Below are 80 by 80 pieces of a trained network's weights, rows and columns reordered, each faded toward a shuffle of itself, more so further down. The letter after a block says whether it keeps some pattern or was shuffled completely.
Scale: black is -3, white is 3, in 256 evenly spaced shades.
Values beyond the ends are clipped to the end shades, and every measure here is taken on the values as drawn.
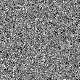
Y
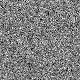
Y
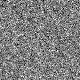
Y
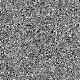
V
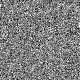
Y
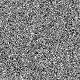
Y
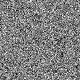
Y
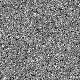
Y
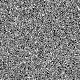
Y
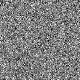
V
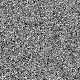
Y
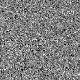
V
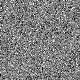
Y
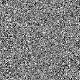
V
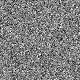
Y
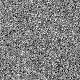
Y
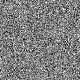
V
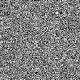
V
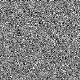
V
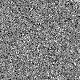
Y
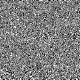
V
